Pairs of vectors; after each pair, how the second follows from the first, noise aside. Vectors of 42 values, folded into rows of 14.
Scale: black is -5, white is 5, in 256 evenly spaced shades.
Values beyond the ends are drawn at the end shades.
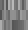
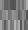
reversed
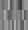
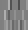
partly zeroed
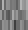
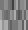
reversed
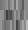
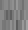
shrunk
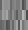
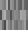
reversed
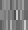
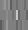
partly zeroed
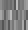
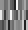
scaled up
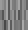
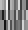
scaled up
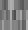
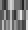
scaled up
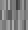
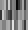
scaled up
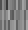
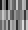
scaled up
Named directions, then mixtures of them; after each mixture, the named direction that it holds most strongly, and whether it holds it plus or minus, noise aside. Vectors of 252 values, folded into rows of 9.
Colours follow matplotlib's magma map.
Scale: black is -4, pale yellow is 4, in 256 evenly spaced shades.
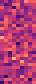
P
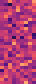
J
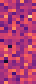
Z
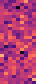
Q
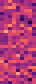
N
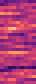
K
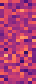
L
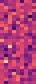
Z, minus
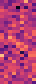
Q, plus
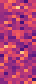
Q, minus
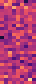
P, minus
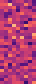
J, minus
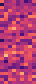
Z, plus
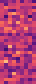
Z, minus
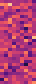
J, minus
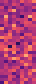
Z, plus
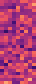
N, minus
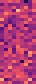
L, plus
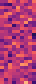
J, plus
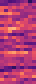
K, plus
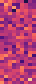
P, minus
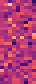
J, minus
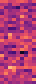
Q, plus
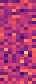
L, minus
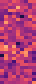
Q, minus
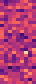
L, minus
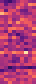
K, plus
